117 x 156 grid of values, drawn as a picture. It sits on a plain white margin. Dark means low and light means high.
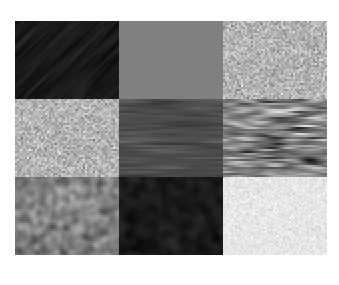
The table splits into 3 rows of 3 panels. Panel 1,1: very low, slanting up to the right, faint in contrast. Panel 1,2: middling, flat. Panel 1,3: high, fine-grained. Panel 2,1: high, fine-grained. Panel 2,2: low, streaked across, faint in contrast. Panel 2,3: middling, streaked across, strong in contrast. Panel 3,1: middling, blotchy. Panel 3,2: very low, blotchy, faint in contrast. Panel 3,3: very high, fine-grained, faint in contrast.
